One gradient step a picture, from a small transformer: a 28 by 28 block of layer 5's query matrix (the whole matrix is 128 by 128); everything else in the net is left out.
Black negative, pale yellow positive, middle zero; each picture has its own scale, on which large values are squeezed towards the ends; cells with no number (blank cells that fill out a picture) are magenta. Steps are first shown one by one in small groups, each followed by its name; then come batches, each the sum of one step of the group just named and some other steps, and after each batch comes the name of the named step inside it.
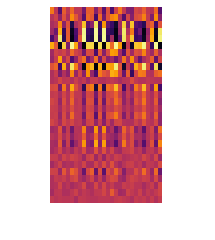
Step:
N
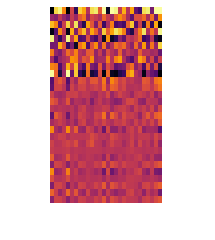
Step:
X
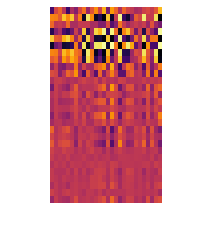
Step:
X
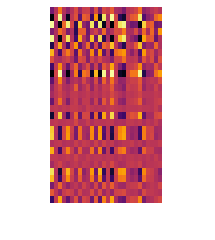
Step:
N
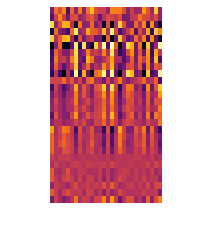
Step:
X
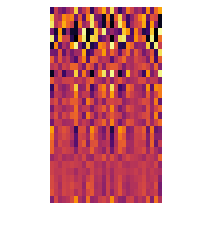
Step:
N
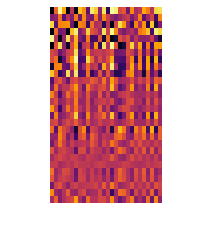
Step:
X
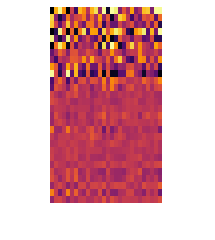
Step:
X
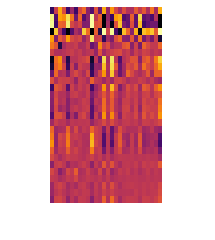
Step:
N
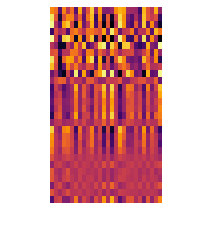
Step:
X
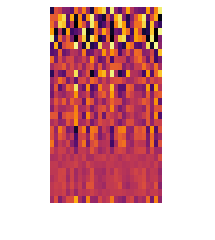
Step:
N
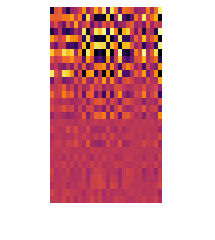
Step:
X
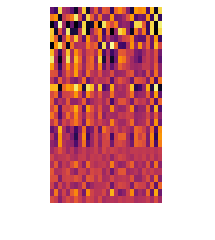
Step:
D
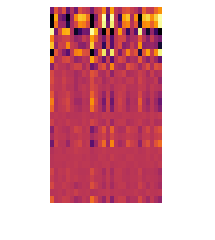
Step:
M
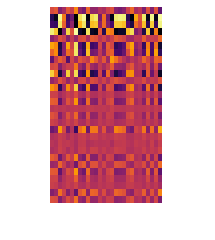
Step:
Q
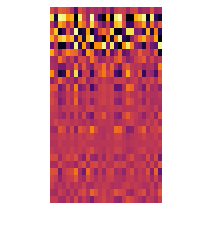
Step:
Q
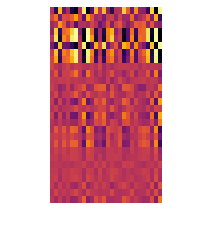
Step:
D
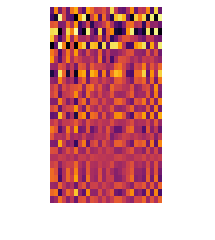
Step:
D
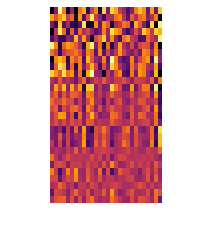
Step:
D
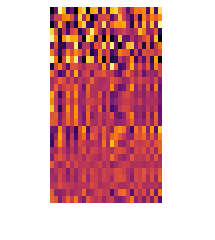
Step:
M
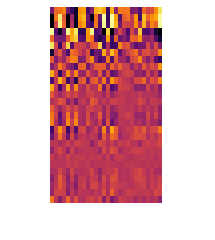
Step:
M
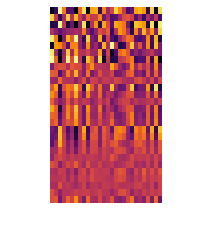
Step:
D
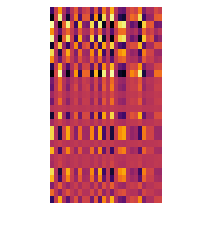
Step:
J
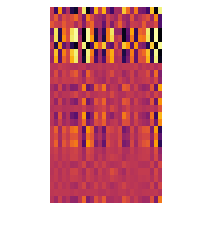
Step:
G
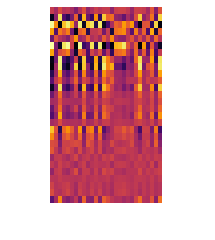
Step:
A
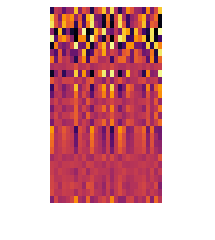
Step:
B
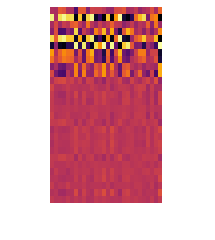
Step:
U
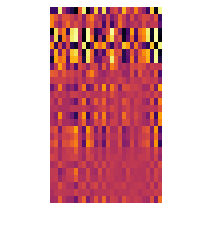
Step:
G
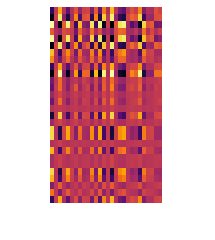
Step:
J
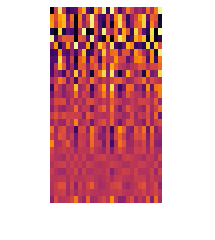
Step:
B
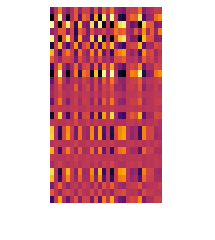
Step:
J
